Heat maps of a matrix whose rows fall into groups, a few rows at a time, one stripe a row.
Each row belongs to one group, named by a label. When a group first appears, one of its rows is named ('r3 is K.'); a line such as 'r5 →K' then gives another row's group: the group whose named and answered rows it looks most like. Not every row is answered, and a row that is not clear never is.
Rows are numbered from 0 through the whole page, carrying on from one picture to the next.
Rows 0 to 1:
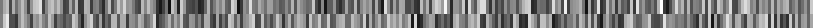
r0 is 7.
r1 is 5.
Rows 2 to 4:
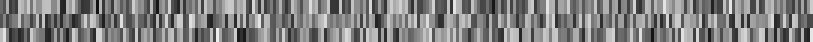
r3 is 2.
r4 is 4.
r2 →5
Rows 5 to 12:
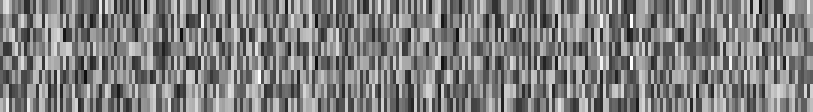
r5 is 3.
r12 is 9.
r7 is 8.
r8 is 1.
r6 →7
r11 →9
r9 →7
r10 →2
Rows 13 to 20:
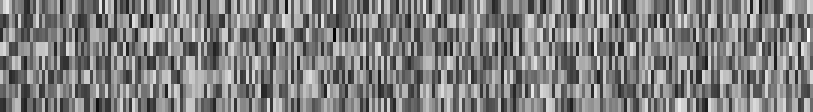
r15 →8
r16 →5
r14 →2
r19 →8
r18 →9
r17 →2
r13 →3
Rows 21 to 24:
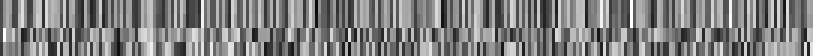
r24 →9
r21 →7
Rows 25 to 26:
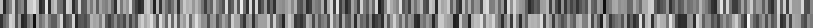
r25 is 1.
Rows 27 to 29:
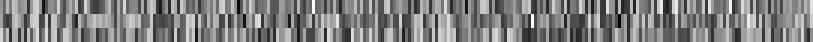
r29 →1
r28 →1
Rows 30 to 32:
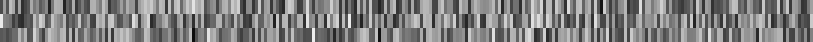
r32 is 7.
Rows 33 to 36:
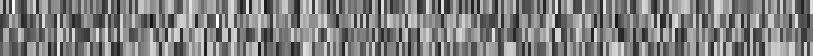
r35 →8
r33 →9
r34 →2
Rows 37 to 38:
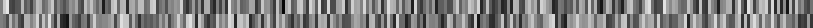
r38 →2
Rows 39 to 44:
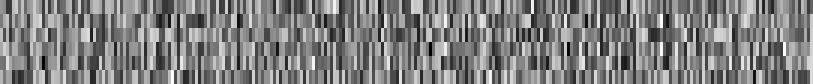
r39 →1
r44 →4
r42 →3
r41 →9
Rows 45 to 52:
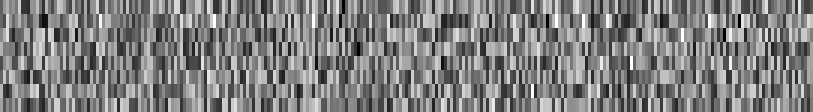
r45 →8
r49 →7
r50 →8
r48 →4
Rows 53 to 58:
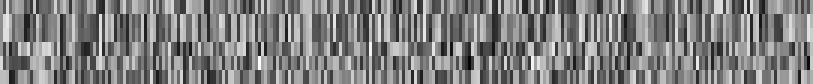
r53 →9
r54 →3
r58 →5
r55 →3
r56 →5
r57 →4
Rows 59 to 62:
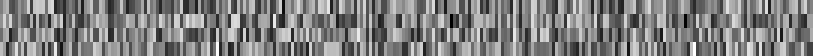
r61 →5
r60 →8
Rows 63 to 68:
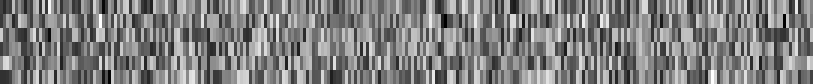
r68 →2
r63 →2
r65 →4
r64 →7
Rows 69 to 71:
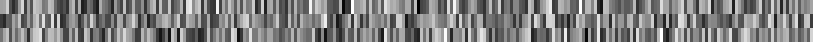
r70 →2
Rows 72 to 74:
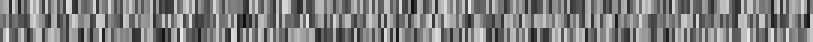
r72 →1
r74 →7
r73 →4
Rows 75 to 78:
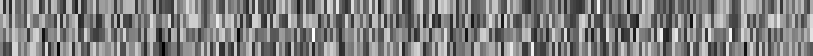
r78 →1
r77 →3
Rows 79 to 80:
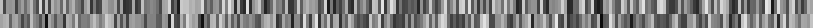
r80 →3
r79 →9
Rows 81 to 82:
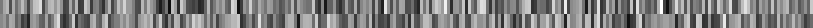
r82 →8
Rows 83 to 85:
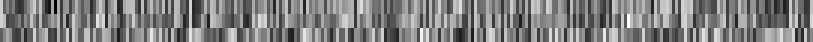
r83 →4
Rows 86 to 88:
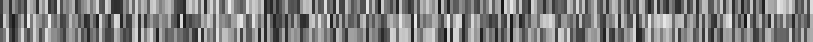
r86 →9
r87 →5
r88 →5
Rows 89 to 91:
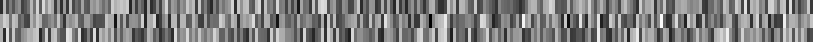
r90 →3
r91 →1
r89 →2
